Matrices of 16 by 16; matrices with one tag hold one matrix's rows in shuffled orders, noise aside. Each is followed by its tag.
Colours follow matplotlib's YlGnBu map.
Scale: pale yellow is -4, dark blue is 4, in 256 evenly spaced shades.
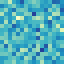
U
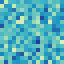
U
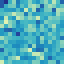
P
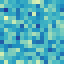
P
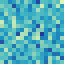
U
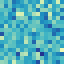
U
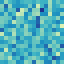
U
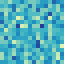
U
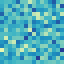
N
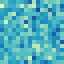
N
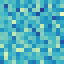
U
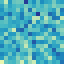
N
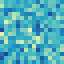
P
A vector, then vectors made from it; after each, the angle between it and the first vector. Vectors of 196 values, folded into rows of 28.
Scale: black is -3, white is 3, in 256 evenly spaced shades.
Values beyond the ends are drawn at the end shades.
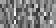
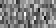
partly aligned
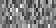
orthogonal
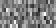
partly aligned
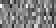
partly opposed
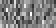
partly aligned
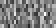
nearly parallel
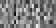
nearly opposite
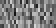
nearly opposite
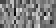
nearly opposite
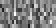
nearly parallel
